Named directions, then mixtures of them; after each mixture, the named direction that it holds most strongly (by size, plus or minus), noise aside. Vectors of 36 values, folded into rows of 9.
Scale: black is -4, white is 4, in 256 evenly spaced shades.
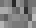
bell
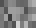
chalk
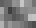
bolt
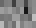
bell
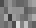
chalk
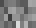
chalk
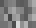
chalk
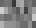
bell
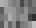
bolt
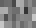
bell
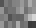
bolt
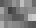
bolt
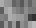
bolt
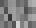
chalk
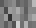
chalk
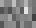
bell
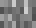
bell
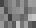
chalk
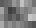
bolt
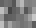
bolt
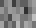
chalk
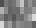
bolt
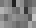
bell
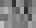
bell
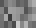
chalk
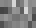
bell
